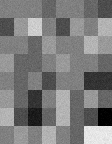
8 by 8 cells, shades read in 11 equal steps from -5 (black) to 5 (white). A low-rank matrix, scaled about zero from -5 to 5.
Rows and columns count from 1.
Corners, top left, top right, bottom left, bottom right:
0 -2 0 4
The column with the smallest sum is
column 3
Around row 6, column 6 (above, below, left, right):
0 -1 2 1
